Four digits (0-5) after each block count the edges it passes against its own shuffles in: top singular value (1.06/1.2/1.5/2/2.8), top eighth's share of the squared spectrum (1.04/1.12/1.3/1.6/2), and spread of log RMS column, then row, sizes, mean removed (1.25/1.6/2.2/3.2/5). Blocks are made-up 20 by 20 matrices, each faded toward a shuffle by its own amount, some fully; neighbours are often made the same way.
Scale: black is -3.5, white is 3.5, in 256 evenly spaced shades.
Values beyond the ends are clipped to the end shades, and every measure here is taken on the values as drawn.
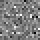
1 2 0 0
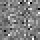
2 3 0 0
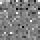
3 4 0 1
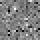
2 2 1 0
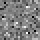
1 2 0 0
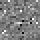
1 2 0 0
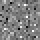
0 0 0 0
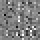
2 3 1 1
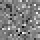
2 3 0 0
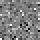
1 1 0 0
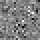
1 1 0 0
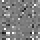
3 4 2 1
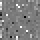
2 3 0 0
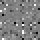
2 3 1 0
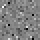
0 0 0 0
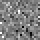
0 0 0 0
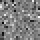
0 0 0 0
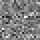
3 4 0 1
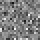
2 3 0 1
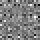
3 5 2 2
